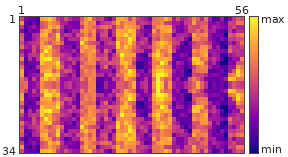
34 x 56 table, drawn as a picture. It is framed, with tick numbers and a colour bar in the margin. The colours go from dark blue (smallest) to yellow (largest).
Average level on the scale: 50%. Stripes: upright, repeating 6 times. Grain: streaks running down. Slope: none. Mirror symmetry: top to bottom.
